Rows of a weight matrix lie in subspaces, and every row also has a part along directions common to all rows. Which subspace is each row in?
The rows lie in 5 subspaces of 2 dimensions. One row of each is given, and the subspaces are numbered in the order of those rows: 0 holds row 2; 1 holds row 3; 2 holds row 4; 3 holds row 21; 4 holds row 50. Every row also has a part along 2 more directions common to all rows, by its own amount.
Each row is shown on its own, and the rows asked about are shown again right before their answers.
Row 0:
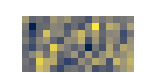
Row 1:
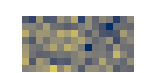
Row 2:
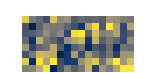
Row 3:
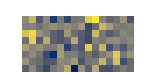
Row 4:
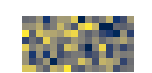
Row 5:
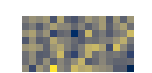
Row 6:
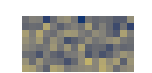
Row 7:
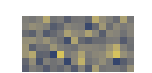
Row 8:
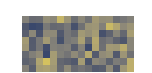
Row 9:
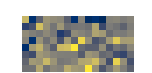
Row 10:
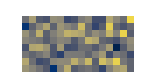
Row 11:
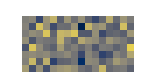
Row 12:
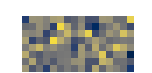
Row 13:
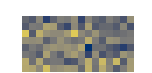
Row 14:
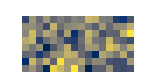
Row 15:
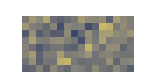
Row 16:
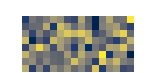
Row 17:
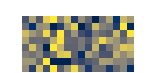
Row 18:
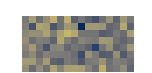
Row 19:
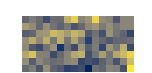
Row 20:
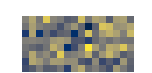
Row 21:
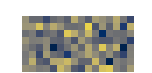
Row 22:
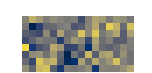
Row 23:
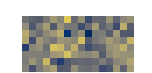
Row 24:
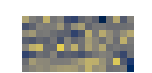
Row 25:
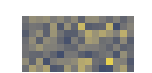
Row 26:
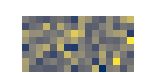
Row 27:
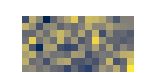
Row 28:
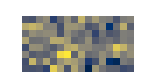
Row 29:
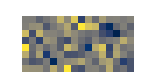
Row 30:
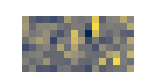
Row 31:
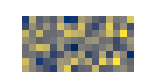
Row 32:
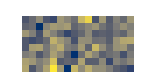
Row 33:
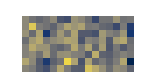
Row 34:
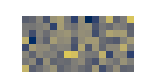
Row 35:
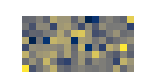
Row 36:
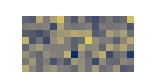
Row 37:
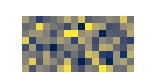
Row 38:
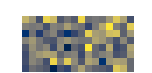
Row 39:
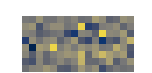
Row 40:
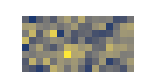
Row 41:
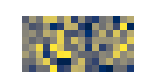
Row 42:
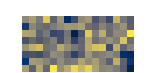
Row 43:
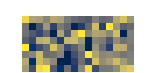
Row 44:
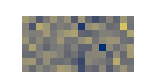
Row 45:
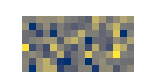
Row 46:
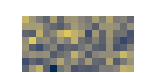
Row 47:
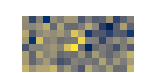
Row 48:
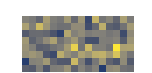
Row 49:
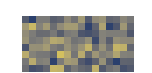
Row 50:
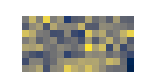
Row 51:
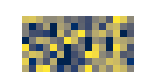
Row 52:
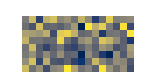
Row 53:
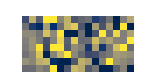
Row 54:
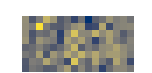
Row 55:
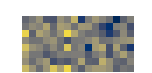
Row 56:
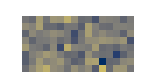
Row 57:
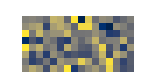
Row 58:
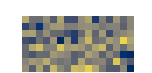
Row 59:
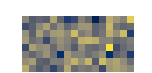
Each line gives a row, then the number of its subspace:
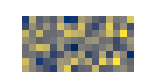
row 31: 1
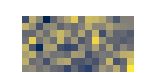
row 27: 4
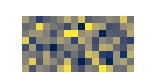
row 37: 3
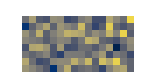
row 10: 1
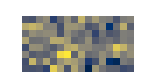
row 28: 0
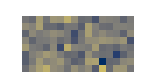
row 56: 1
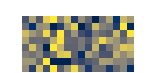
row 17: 3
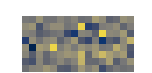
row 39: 3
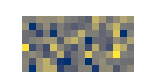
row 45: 0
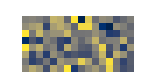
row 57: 2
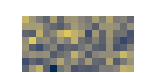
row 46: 4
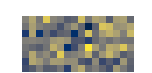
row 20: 2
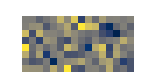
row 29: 2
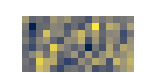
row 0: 0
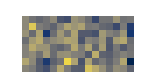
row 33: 0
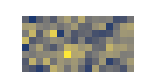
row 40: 0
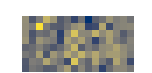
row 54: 4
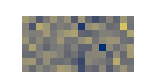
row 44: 3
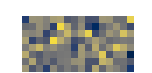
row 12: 1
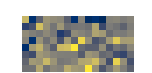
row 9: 4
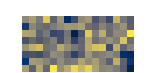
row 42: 4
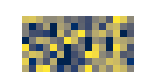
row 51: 0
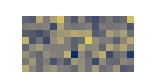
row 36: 1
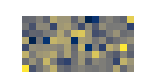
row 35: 1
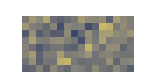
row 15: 2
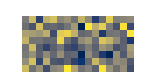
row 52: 3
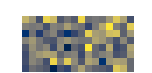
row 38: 2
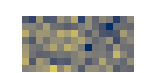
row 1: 2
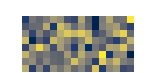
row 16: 1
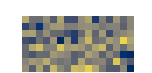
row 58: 4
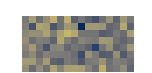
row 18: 3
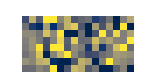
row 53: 3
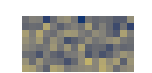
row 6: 2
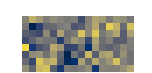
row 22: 0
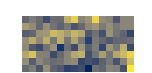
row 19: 4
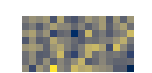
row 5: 4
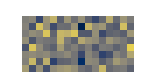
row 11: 3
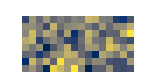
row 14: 0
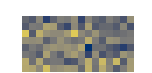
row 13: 2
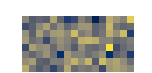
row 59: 1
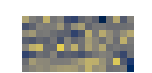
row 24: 4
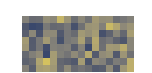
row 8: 0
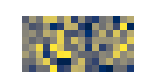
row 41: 3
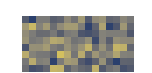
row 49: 0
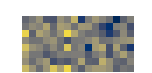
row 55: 2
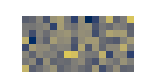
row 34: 1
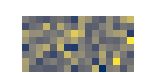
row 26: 1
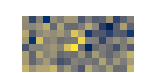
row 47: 2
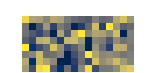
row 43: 0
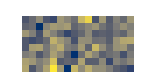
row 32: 4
